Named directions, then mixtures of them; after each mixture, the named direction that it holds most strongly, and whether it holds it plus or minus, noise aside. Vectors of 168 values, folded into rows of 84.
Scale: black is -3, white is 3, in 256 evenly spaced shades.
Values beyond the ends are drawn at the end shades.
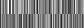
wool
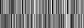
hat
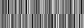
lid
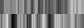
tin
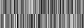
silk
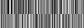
wool, minus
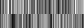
wool, plus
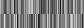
silk, plus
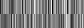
hat, plus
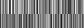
wool, plus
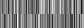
silk, minus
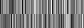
hat, plus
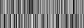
silk, minus
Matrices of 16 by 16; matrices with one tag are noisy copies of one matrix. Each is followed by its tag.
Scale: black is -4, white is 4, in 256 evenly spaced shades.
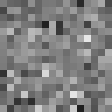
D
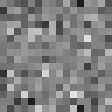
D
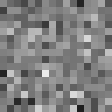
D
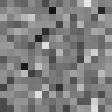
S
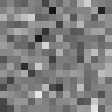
S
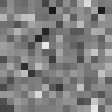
S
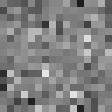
D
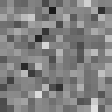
S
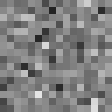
S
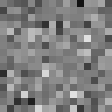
D
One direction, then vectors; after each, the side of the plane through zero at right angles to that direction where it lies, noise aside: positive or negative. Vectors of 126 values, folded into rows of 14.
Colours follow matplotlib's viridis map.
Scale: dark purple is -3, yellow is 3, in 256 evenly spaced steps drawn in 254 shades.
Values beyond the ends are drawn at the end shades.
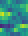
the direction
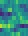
negative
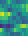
positive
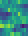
negative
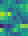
positive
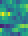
positive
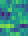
negative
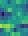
negative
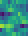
negative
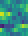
positive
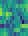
positive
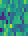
negative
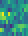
positive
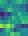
negative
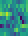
positive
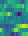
positive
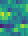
positive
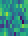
positive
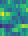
positive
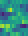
negative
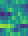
negative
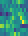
negative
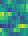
positive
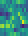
negative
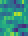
negative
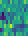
negative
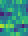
negative
